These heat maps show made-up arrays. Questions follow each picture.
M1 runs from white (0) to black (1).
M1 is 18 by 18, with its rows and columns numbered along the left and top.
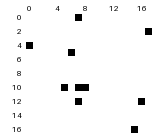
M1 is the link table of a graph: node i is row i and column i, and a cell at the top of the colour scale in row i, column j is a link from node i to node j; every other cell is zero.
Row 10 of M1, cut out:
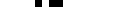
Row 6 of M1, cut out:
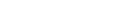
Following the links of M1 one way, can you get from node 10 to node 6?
yes
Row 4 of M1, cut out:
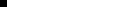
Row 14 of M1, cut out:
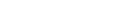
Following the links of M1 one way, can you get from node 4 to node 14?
no
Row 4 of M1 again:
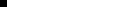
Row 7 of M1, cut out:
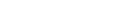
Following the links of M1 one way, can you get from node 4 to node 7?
yes
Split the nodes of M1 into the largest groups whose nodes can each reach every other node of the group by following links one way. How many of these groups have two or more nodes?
0
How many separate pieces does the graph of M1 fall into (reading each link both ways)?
8
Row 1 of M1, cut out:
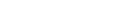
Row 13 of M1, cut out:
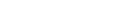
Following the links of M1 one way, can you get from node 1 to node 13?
no
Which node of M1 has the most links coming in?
node 7
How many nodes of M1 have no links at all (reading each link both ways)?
6
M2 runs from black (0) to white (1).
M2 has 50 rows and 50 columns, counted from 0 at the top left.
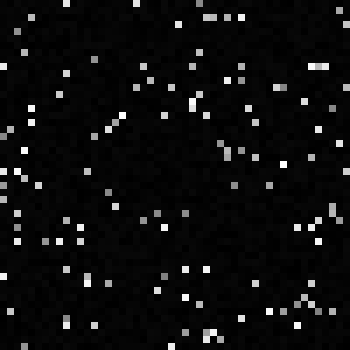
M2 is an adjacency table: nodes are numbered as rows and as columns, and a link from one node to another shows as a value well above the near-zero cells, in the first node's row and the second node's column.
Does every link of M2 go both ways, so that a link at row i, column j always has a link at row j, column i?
no
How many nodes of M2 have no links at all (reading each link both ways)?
1
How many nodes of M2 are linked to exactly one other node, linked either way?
7
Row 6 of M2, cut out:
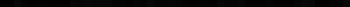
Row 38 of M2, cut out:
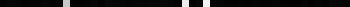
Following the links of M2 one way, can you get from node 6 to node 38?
no
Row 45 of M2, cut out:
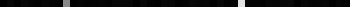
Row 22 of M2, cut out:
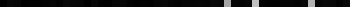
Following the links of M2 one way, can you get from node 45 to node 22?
yes
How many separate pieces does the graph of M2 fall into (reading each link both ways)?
2
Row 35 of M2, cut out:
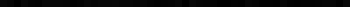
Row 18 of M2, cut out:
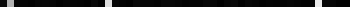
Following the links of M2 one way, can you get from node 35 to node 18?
no
